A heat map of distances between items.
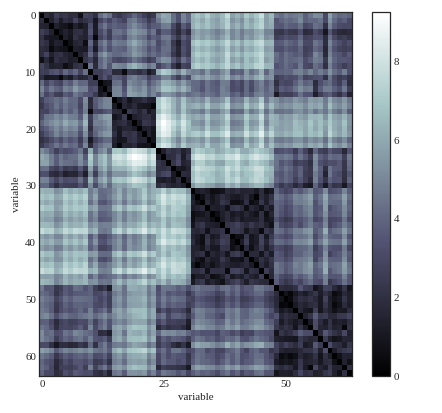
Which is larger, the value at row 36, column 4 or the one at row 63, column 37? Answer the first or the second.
the first
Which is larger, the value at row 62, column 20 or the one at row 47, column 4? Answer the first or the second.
the first
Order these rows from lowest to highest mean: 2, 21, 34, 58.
58, 2, 34, 21
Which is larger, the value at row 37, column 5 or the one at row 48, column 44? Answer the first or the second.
the first
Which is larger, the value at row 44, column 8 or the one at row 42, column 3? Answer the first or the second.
the first
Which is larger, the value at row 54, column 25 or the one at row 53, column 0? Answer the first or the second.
the second
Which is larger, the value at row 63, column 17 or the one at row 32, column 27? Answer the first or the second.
the second
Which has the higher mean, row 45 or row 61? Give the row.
45
